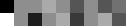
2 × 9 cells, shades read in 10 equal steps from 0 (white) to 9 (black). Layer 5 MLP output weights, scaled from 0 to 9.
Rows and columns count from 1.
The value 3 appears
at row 1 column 4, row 2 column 5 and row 2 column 8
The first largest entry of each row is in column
1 3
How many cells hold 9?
1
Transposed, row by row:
9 0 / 4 4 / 4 8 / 3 4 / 4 3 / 6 7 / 4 4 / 6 3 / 5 6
